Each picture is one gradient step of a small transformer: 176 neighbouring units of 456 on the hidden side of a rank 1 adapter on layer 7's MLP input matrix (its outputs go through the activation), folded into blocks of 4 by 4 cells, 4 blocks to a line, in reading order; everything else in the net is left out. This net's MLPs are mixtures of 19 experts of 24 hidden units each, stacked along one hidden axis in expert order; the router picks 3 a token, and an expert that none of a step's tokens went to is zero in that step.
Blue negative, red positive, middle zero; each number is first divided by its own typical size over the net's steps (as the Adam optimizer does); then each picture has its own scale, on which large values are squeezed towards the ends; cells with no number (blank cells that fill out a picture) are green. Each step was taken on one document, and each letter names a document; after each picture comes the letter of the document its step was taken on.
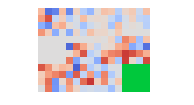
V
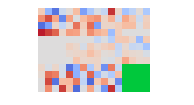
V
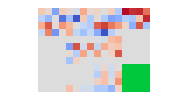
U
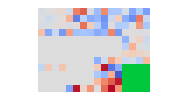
U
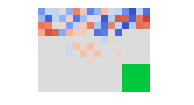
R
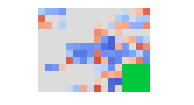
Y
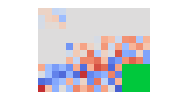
Y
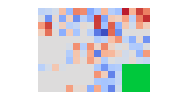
U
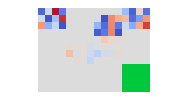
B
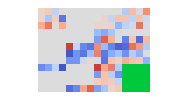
Y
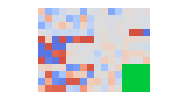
V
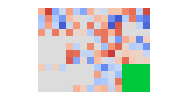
V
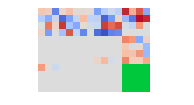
U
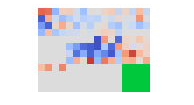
V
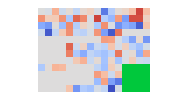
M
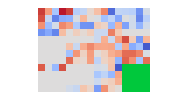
V
